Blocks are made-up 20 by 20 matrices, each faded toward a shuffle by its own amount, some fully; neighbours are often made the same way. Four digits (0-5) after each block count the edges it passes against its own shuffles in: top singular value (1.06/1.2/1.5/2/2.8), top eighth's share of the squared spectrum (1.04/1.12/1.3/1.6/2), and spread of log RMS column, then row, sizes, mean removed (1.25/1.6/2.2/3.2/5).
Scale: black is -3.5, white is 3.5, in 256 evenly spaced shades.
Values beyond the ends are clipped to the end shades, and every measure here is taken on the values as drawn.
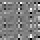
3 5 3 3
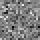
1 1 0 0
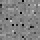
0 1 0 0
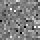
0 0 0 0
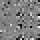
3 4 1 1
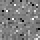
0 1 0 0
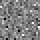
0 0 0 0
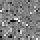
1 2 0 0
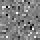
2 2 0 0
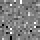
1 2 1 0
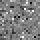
0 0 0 0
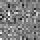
2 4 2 1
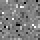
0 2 0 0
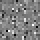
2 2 0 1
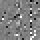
2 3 1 0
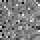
2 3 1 0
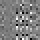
3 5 3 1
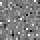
0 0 0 0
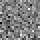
2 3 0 0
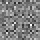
3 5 2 2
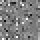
1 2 2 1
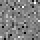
0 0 0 0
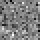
1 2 1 0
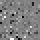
1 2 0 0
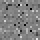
2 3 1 0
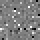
2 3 0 0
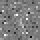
0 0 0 0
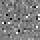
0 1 0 0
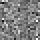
0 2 2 0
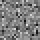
0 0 1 0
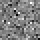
0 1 0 0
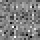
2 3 1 1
